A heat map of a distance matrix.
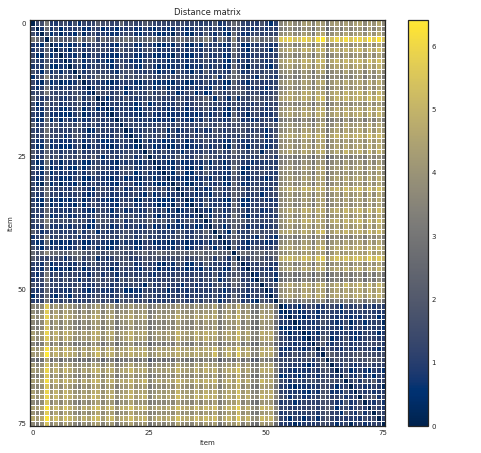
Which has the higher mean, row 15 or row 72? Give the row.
72
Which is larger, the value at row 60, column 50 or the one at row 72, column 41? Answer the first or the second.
the second
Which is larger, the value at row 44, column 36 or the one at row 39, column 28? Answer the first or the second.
the first
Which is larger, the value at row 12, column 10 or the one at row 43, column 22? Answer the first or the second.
the second
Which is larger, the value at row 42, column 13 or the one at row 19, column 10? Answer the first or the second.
the second
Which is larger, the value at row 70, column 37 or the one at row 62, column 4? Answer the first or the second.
the first
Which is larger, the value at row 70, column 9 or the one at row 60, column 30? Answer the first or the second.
the first
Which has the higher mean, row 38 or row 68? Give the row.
68
